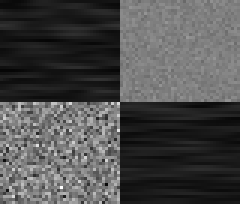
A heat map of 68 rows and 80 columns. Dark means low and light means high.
The table splits into 2 rows of 2 panels. Panel 1,1: very low, streaked across, faint in contrast. Panel 1,2: middling, fine-grained, faint in contrast. Panel 2,1: middling, fine-grained, strong in contrast. Panel 2,2: very low, streaked across, faint in contrast.
